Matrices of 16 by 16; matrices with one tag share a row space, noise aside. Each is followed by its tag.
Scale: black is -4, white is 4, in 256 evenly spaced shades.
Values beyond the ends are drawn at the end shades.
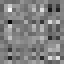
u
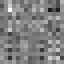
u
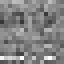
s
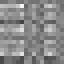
s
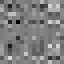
u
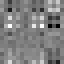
u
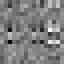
u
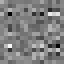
u
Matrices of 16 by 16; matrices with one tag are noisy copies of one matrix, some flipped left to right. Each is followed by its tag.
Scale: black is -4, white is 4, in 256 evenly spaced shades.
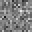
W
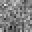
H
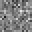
W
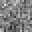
H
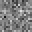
W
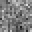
H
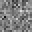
W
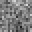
H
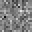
W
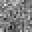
H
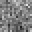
H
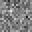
W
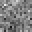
H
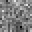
H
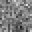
H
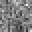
H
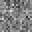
W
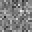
W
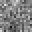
H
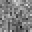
H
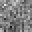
H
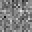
W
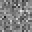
W
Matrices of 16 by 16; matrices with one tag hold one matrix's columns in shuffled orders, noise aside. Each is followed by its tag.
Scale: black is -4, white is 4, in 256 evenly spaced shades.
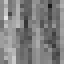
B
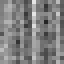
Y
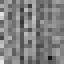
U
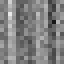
Y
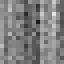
Y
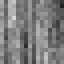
B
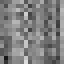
U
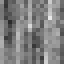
B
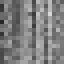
Y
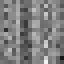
U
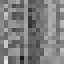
U
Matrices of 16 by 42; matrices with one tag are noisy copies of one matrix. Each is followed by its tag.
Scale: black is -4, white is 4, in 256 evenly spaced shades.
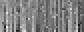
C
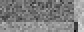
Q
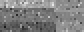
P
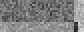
Q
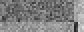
Q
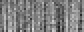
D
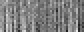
C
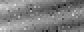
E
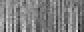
C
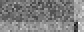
Q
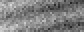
E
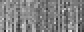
C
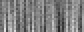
D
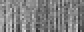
C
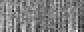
C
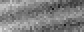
E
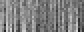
C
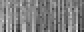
C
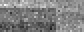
P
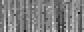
D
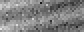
E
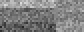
P
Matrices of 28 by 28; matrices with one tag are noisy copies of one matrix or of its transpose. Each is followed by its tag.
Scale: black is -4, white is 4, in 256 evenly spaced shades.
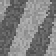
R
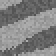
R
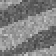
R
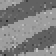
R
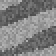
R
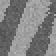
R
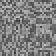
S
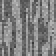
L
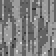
L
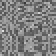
S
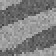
R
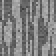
L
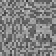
S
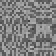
S
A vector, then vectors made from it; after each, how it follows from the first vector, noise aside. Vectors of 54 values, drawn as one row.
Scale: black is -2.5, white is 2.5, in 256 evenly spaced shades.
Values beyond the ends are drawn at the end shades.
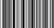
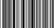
copied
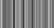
shrunk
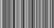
shrunk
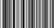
copied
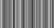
shrunk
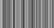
shrunk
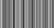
shrunk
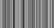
shrunk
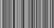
shrunk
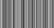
shrunk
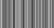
shrunk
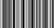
copied
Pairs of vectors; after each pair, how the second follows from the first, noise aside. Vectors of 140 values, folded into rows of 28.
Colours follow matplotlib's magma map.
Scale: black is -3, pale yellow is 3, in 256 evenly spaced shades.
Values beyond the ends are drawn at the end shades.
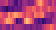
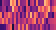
shuffled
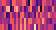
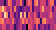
shuffled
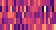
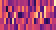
shuffled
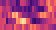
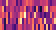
shuffled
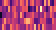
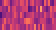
shrunk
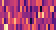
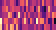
shuffled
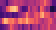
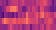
shrunk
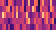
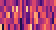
shuffled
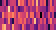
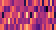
shuffled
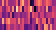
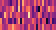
shuffled
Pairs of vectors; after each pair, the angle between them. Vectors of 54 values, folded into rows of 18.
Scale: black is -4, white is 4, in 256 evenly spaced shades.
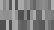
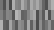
orthogonal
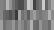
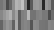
nearly opposite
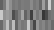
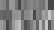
partly opposed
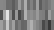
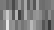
nearly parallel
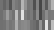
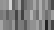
nearly opposite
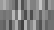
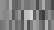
orthogonal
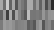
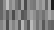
partly aligned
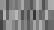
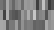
nearly opposite
